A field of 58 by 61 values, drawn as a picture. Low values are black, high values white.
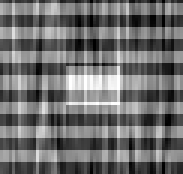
Stripes: horizontal, repeating 7 times. Odd patch: higher, in the centre. Ninth with the highest average: centre.
